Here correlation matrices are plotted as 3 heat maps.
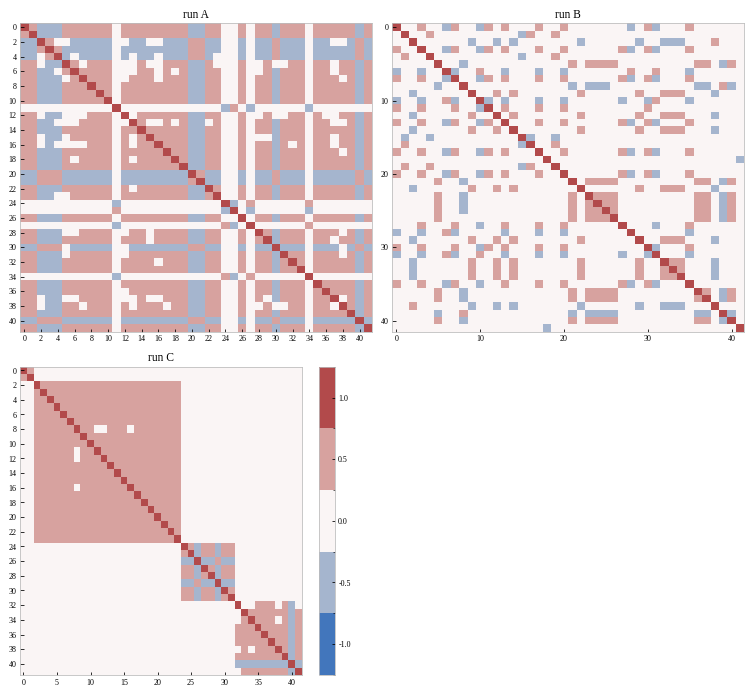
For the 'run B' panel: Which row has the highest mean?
26
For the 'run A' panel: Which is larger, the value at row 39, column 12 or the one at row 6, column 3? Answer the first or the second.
the first
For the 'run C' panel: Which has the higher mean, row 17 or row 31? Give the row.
17
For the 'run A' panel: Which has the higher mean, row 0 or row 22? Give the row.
0
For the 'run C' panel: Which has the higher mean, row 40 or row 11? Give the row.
11
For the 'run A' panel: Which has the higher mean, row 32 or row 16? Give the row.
32
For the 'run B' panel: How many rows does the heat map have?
42
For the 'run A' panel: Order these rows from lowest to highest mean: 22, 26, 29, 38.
38, 29, 22, 26
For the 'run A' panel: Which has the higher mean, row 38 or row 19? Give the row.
19
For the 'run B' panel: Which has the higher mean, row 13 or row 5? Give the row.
5
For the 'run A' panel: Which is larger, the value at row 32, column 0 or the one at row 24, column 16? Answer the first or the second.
the first
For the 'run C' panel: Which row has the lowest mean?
40
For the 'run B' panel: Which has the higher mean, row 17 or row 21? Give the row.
21
